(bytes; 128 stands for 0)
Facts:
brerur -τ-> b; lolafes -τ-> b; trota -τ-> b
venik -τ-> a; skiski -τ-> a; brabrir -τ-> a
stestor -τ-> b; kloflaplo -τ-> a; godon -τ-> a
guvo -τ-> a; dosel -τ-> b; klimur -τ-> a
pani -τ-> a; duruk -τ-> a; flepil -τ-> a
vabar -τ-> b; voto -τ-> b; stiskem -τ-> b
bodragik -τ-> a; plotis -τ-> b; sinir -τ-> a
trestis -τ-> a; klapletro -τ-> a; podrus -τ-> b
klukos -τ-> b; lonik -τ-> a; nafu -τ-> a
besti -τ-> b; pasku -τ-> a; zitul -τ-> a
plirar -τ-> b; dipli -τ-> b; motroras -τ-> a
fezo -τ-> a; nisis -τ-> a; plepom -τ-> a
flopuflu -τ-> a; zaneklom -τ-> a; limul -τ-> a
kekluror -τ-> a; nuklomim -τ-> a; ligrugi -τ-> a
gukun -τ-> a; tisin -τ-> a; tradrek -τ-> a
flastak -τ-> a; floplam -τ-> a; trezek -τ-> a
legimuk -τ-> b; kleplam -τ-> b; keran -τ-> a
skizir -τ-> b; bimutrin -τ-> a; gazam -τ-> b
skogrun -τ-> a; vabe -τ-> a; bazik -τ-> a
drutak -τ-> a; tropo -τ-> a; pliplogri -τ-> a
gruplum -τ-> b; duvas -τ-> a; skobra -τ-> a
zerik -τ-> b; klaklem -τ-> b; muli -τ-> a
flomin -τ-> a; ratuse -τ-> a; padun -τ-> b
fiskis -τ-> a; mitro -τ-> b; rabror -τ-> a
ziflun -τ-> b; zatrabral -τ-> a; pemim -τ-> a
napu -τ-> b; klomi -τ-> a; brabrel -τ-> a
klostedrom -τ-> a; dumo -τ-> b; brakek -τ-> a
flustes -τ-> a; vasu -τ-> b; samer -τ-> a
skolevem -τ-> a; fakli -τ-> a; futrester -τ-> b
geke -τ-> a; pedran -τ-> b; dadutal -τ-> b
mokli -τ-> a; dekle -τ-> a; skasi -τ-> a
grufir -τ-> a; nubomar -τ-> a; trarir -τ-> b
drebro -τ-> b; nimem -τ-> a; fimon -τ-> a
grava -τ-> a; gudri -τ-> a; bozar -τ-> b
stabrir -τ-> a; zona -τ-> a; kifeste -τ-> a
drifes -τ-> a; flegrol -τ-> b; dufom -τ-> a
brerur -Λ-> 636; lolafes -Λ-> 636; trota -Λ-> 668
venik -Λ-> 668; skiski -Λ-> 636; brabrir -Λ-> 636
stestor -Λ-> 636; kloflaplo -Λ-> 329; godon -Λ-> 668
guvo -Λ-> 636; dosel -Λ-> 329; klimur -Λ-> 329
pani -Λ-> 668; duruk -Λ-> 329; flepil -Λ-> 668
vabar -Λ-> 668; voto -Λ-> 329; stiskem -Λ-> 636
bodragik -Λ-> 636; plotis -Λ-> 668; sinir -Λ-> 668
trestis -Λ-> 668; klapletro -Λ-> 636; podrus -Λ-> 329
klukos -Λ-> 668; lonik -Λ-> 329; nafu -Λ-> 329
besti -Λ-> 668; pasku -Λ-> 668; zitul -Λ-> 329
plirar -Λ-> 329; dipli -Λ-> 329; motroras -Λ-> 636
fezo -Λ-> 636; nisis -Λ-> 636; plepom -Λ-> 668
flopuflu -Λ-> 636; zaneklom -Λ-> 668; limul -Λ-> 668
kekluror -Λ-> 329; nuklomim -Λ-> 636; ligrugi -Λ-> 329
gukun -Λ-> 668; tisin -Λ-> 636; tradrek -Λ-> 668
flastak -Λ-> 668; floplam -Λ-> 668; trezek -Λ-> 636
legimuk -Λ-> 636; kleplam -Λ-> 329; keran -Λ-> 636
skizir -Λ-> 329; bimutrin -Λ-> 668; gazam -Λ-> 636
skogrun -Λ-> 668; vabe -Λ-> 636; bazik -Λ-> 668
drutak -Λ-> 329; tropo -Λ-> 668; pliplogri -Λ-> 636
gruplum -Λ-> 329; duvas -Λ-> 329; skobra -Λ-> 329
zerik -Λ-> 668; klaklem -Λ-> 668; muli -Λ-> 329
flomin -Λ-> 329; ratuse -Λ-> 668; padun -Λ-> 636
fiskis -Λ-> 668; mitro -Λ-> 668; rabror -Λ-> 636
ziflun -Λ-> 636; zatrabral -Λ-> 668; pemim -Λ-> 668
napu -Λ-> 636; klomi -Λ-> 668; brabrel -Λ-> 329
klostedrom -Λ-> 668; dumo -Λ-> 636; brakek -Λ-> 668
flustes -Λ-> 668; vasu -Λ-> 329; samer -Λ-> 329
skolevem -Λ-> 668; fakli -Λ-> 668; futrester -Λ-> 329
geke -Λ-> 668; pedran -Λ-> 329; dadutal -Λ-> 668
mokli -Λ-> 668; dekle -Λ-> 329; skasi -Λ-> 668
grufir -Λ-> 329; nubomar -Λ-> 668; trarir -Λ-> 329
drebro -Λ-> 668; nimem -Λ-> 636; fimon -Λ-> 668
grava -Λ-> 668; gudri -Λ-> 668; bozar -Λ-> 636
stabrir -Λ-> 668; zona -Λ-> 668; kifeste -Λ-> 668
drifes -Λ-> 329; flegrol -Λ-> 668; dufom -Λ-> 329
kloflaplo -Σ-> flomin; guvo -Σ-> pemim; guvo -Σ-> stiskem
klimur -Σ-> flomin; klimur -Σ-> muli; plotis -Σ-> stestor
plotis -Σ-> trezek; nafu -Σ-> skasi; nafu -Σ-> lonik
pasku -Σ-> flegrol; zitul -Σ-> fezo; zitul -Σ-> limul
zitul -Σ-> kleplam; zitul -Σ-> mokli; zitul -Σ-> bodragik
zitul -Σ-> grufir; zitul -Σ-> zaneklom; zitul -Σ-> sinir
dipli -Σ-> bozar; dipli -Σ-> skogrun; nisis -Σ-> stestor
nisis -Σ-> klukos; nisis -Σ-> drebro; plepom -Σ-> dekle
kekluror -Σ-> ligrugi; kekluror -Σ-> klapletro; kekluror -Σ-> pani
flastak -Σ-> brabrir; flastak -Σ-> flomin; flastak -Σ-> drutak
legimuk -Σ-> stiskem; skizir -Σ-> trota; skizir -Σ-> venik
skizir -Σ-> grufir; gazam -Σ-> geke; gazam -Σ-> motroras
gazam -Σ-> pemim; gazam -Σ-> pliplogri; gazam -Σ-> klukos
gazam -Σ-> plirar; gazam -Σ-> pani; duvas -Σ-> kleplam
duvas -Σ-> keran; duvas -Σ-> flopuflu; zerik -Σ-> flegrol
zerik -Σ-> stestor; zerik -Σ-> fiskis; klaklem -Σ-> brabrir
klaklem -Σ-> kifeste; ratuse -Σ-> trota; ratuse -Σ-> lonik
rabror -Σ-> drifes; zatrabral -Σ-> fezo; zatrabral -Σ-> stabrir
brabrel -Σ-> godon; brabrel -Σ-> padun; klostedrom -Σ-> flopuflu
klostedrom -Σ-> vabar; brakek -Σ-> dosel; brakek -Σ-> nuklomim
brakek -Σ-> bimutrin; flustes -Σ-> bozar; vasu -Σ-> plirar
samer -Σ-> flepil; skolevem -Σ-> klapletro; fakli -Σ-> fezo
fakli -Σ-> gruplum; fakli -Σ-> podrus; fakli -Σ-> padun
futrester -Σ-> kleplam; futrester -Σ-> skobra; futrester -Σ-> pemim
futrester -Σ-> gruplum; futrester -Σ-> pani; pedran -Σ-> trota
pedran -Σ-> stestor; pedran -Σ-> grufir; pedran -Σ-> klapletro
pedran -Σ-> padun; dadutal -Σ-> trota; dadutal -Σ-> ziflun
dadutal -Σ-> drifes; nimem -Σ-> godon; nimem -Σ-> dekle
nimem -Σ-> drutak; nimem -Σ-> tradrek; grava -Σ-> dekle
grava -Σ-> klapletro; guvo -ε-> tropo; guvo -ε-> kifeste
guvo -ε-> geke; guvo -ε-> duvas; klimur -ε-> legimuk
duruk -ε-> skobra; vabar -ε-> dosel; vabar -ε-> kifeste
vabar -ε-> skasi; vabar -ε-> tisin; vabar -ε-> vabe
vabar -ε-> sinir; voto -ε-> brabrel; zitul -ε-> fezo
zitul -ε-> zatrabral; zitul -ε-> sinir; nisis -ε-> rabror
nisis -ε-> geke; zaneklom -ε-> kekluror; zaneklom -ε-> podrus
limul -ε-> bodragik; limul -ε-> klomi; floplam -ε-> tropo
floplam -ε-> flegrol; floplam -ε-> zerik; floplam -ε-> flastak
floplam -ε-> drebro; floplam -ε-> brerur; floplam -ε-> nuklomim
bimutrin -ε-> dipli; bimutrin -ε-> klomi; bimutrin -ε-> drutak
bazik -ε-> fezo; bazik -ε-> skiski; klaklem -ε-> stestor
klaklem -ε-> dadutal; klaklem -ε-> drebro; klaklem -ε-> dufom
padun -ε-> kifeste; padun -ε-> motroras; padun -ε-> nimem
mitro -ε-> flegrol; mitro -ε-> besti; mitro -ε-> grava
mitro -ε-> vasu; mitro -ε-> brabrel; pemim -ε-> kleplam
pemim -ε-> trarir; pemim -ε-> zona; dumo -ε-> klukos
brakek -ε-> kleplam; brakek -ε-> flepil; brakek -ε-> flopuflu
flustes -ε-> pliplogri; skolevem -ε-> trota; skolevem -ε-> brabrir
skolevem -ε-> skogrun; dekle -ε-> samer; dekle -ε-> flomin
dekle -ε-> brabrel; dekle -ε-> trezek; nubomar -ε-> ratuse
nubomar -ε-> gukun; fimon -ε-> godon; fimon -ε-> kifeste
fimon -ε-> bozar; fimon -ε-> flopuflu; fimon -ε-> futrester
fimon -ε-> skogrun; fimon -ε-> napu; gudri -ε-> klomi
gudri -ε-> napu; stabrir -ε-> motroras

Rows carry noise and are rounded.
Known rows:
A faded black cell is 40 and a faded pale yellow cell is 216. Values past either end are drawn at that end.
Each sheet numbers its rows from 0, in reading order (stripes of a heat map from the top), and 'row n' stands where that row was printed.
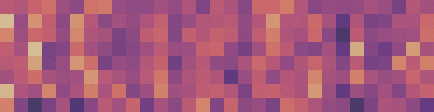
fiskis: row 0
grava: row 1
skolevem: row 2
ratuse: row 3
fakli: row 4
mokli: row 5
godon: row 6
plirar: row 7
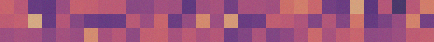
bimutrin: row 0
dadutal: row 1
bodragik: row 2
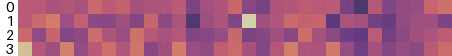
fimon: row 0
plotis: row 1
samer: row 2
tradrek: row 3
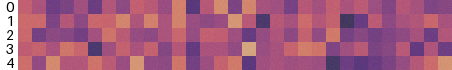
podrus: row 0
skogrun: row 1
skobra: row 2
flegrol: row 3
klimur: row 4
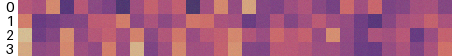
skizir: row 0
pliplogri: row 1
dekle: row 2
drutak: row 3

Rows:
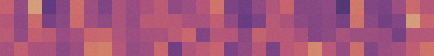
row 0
nafu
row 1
rabror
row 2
trezek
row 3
stabrir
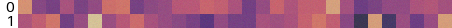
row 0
pani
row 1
brakek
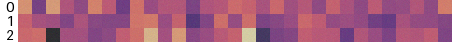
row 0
brabrel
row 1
trarir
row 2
bozar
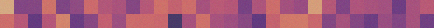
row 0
klapletro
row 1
vabar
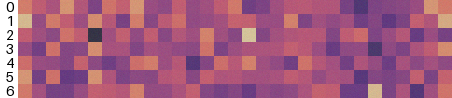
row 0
kifeste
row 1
nimem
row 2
stestor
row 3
nisis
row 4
voto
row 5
kekluror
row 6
nuklomim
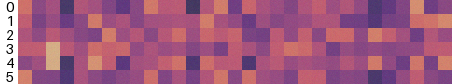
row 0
futrester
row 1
guvo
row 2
grufir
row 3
pasku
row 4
zitul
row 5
vasu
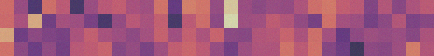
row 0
padun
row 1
pedran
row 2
ligrugi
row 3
geke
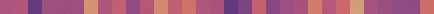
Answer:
fezo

